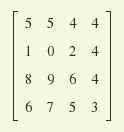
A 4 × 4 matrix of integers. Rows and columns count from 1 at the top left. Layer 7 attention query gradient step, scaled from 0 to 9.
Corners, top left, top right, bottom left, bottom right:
5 4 6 3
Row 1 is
5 5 4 4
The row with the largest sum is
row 3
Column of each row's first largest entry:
1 4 2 2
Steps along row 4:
up down down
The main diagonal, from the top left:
5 0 6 3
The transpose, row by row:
5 1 8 6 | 5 0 9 7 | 4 2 6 5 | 4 4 4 3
